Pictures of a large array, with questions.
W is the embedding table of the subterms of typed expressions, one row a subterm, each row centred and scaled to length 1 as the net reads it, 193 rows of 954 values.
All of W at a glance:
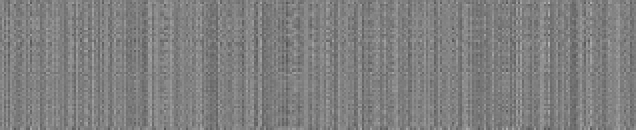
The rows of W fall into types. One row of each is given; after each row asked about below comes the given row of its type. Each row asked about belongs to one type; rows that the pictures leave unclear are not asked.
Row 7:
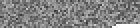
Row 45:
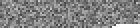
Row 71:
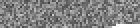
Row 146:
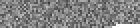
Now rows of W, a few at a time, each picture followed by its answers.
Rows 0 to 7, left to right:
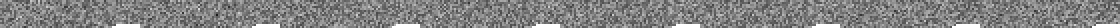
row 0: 71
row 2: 146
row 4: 71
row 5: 71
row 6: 7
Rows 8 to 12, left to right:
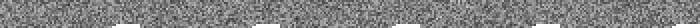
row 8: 71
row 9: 7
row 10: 146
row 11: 71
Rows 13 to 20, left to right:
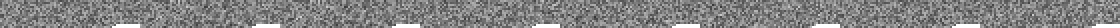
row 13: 45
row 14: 71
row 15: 71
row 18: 146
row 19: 45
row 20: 71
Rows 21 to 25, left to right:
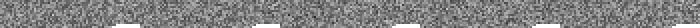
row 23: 146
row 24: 7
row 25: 71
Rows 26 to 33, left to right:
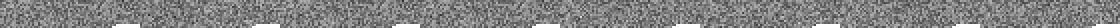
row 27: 146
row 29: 45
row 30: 146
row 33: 71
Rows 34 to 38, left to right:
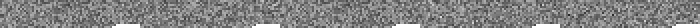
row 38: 45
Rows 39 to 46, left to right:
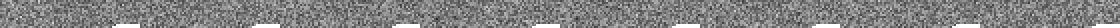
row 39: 45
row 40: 146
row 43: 146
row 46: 71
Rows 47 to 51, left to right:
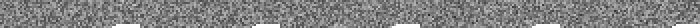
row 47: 71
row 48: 45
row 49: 146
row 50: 146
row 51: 7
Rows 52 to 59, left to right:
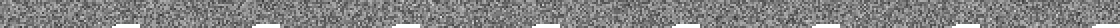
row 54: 71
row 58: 146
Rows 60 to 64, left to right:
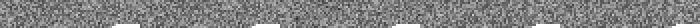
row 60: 146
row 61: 146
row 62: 146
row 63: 71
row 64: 71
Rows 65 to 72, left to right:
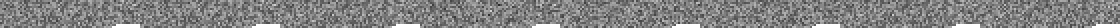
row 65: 71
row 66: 71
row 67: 71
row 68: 7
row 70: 45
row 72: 146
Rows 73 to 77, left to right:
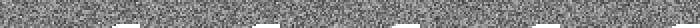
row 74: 45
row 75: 146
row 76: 146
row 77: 71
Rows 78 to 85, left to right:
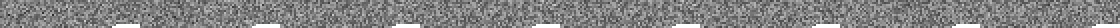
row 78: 45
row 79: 146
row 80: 71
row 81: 71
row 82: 71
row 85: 71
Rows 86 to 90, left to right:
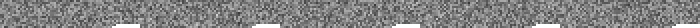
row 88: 146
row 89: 146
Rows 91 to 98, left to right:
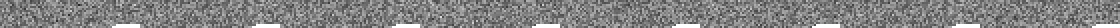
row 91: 7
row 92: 71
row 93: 71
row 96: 45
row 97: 71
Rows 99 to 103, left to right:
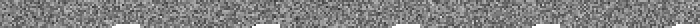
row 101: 146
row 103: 146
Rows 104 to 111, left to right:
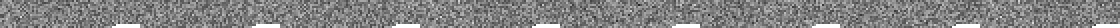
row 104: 146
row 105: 71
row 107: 45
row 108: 7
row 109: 146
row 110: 7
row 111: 45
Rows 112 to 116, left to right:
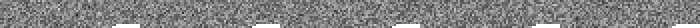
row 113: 45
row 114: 7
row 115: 71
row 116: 146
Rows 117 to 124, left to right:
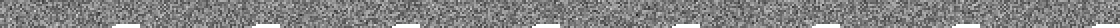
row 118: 146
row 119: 7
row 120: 45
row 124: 146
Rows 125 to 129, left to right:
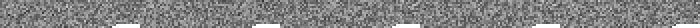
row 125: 45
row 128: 71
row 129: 45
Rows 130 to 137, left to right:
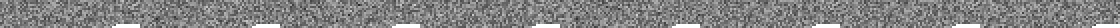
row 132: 7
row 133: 71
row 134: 146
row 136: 146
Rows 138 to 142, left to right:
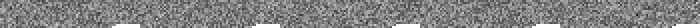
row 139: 146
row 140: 7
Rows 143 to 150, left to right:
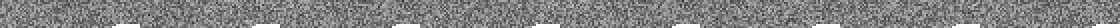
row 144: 146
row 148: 7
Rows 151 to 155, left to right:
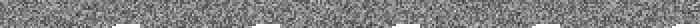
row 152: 71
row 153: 71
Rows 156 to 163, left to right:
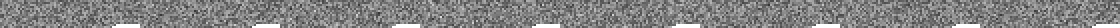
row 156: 45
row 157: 7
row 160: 71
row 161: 71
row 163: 7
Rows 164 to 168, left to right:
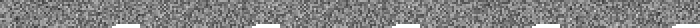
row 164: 146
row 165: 146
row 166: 146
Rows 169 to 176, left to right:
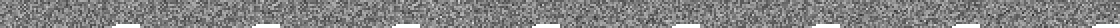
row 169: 146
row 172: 45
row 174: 71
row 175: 7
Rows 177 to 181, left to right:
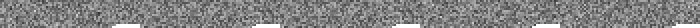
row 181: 146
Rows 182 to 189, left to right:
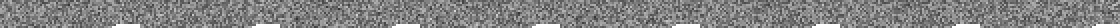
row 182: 71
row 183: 71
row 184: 146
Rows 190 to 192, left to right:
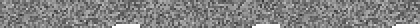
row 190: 7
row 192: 7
